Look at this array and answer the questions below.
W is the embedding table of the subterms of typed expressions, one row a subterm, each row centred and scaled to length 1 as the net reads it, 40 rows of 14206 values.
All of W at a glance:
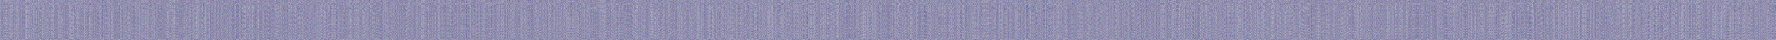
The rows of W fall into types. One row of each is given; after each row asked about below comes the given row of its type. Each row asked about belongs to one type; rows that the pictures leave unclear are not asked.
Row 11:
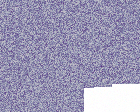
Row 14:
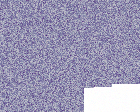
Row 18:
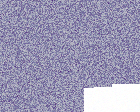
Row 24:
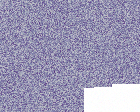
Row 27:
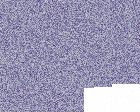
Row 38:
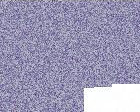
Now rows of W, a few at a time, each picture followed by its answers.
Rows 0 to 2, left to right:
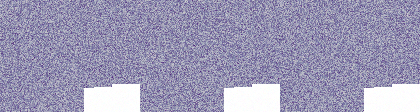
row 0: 18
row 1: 27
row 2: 24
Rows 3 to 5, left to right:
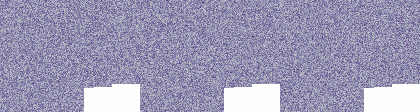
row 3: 14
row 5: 24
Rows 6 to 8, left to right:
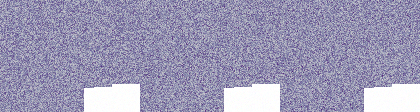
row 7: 38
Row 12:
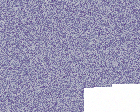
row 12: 11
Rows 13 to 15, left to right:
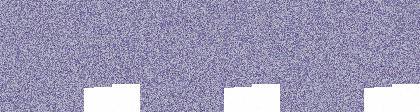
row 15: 11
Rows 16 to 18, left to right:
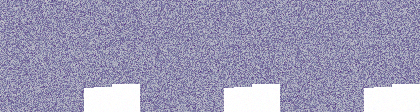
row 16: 11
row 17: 18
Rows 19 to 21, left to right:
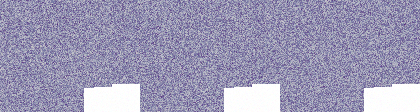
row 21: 11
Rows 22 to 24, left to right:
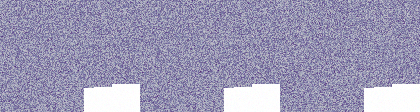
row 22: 18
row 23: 18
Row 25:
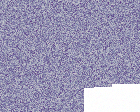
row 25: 38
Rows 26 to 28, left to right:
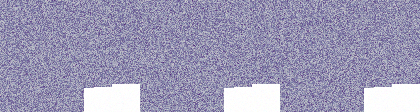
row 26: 11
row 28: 14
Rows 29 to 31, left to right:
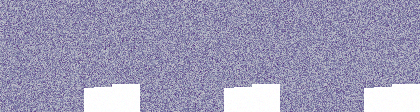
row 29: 18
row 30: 38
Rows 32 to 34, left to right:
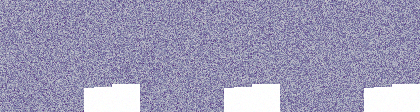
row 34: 11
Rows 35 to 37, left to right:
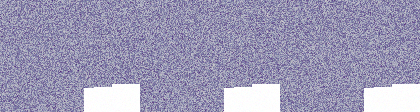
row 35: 18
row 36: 24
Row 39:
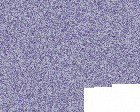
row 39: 27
